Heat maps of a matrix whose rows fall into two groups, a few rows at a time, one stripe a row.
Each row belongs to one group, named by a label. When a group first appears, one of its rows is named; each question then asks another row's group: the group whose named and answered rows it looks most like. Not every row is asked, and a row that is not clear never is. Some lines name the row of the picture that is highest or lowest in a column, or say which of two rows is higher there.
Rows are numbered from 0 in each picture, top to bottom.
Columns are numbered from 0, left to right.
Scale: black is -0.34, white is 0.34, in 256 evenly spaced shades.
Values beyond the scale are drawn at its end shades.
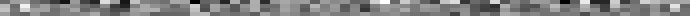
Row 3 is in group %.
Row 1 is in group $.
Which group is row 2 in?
$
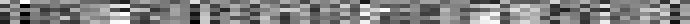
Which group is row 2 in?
%
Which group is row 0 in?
$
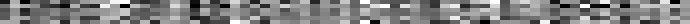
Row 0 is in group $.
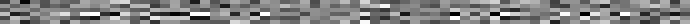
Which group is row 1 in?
%
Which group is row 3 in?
%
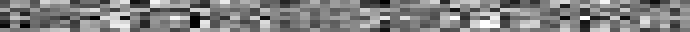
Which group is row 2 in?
%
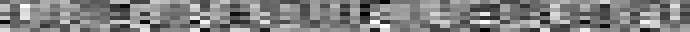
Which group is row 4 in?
$
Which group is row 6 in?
%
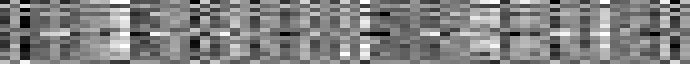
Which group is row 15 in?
$
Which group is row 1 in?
$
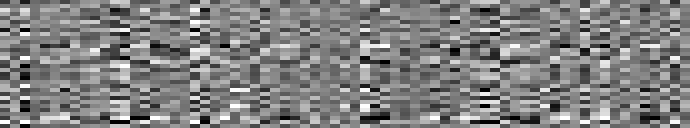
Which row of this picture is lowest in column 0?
7
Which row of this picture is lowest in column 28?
29
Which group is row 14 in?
$
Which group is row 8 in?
$
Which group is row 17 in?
%
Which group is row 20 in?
%
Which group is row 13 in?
%
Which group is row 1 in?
%
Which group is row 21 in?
$
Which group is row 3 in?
$
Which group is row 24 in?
$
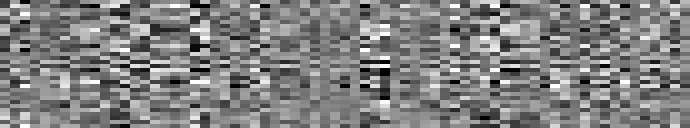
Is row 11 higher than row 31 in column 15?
Yes
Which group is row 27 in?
%
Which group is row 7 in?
%
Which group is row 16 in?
%
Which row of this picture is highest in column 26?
20
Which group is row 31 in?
$
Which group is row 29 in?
$
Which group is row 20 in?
%
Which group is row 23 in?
%
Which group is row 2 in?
$
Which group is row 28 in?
$
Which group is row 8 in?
%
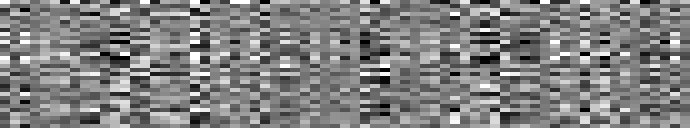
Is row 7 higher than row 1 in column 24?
No
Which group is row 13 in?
%
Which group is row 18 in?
%
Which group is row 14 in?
$
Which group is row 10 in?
$
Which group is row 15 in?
$
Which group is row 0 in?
$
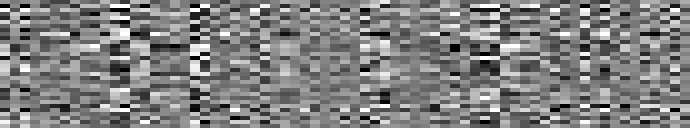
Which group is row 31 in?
$
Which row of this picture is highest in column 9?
11
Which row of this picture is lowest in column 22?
26
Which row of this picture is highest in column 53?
1
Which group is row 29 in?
$
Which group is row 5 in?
$
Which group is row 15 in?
$
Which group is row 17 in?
$
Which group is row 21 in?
%
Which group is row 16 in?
$
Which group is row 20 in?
$
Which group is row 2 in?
$
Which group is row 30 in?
$
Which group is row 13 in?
$
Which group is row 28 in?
$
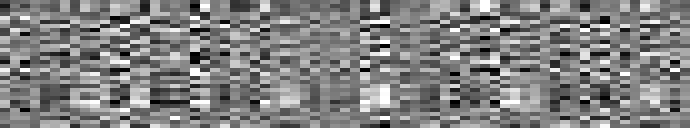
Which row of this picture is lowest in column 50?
7
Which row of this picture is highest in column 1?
7
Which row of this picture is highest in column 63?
16
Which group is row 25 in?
%
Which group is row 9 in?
$
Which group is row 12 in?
$
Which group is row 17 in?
$
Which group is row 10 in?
%
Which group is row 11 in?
%
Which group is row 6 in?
%
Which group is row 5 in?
%
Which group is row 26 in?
%
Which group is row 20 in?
%
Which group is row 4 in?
$
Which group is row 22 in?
%
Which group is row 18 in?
%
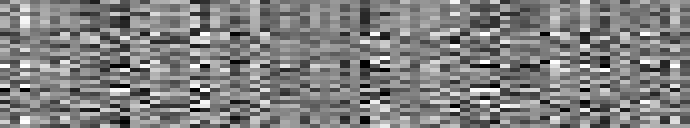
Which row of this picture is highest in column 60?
17
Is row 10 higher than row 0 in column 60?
No
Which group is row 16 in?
$
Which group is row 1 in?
$
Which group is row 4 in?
$
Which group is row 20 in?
%
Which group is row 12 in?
$
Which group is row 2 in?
$
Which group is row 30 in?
$
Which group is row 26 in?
%
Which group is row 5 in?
$
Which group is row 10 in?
%
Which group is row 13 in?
%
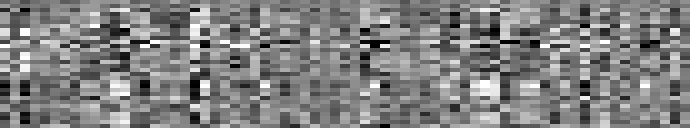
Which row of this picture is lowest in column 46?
21
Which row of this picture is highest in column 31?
10
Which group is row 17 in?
$
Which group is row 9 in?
%
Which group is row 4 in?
%
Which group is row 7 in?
$
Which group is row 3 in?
%
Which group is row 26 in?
%
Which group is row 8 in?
$
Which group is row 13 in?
$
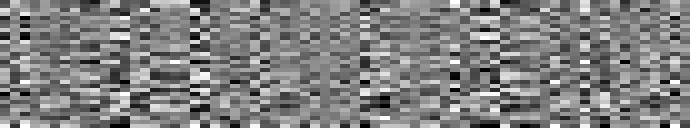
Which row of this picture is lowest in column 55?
23
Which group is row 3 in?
$
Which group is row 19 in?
%
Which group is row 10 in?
$
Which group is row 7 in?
$
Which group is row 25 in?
%
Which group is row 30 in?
$
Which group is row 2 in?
$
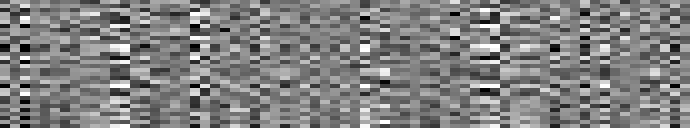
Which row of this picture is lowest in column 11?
14
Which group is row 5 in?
$
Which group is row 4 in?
$
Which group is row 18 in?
%
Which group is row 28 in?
%
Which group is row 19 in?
$
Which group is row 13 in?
%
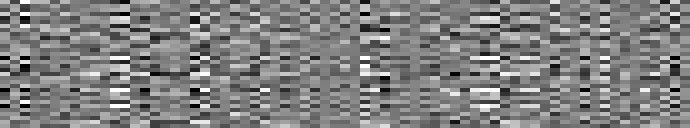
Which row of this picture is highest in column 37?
22
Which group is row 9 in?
%
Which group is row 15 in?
$
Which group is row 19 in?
%
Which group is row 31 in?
%
